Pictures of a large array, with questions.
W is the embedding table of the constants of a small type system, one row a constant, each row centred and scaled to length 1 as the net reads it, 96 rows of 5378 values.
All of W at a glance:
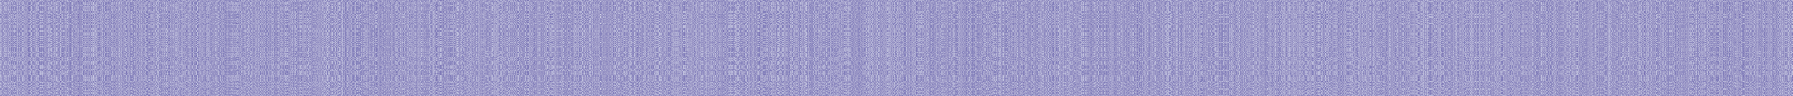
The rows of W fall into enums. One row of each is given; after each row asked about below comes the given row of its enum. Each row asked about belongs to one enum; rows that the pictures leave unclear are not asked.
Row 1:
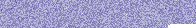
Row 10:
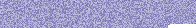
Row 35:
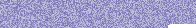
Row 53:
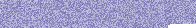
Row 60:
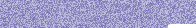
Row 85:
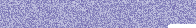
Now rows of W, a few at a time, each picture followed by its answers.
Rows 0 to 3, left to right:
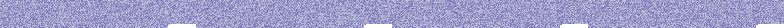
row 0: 60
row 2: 53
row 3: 53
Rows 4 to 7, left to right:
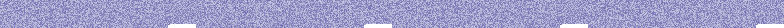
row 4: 10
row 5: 85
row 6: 10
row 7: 35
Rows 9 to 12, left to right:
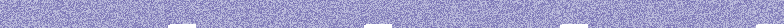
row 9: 53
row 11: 60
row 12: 60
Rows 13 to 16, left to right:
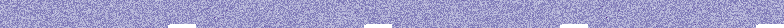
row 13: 35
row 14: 1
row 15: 60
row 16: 1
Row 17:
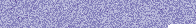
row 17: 1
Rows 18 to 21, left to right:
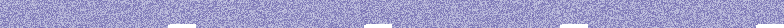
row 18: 60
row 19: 53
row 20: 60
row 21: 35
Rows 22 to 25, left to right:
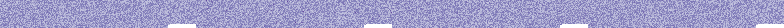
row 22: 60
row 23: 1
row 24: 10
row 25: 60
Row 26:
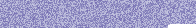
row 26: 60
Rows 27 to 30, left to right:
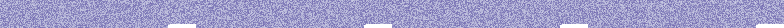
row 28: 35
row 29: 35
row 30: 85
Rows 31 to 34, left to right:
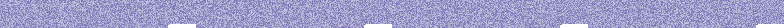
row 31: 85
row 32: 35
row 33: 10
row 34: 10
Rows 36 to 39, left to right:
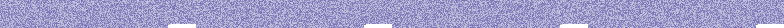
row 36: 85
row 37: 10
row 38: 60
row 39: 35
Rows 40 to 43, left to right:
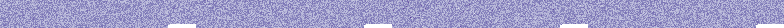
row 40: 60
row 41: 35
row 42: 1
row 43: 35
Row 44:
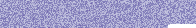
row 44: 60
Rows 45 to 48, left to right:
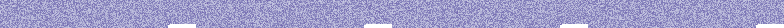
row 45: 35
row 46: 85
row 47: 10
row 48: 35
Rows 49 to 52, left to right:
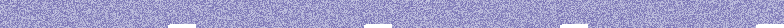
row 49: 35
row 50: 35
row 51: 53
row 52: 60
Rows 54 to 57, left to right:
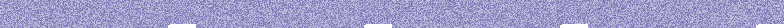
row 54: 10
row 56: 53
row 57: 1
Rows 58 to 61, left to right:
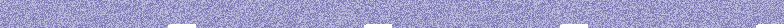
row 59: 1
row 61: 10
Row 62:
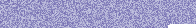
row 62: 35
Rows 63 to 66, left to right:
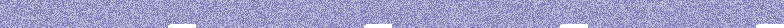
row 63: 35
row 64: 53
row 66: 85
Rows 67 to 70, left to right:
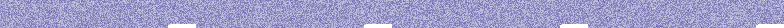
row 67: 85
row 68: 60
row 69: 35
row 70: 1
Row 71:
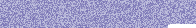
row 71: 60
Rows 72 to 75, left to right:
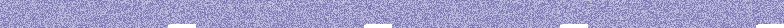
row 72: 60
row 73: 85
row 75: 53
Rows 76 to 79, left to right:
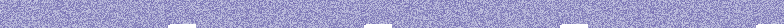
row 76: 53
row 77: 10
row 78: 35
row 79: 10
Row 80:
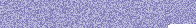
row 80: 10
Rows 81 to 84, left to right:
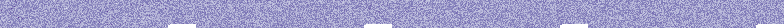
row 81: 1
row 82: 85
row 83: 53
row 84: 35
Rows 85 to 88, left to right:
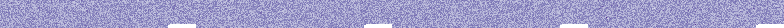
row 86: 53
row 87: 60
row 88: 1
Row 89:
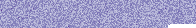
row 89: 1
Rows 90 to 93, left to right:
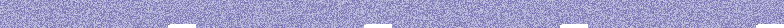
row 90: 10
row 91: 60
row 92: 35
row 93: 10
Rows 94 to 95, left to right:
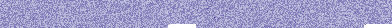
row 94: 60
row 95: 1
